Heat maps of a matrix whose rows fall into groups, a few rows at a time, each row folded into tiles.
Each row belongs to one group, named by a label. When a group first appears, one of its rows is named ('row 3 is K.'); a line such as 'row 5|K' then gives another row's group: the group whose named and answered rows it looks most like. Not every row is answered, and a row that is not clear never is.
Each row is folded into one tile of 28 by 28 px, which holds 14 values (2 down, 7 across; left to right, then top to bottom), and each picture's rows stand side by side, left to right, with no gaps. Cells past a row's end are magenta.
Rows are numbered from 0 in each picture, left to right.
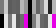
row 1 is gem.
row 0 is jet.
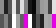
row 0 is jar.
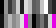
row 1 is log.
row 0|gem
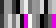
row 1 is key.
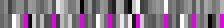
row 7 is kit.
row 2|jet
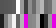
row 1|kit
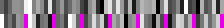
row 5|key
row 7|gem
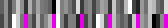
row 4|log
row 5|kit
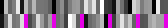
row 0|gem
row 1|jet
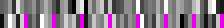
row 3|gem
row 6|kit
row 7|log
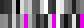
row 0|jar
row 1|log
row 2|key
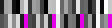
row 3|jar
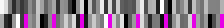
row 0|key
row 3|gem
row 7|kit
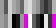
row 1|key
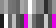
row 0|jet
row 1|key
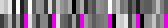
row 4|jet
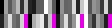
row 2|gem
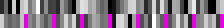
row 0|jar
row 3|jet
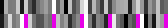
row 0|gem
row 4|key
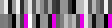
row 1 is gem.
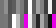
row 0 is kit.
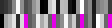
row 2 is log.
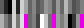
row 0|jar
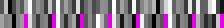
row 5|key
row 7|log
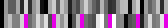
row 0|gem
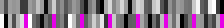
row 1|key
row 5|log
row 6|kit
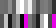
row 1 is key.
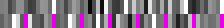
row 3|jar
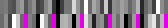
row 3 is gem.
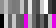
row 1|log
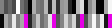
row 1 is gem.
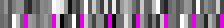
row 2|key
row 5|log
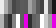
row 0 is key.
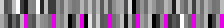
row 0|log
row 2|kit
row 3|jet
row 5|kit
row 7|kit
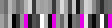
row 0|kit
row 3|key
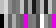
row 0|jet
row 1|jar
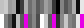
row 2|gem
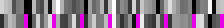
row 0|jet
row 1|gem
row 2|key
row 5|key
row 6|jet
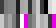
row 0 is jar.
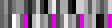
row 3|kit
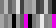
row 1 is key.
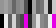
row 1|gem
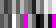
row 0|jar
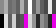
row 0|jet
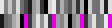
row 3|gem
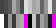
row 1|jet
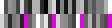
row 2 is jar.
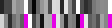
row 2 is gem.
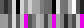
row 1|jet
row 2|log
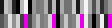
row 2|gem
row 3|key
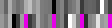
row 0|kit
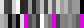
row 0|log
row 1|jar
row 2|jet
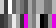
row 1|kit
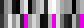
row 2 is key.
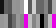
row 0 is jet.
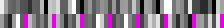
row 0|key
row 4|jar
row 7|jar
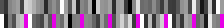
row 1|key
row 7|jar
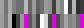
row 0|kit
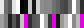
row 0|log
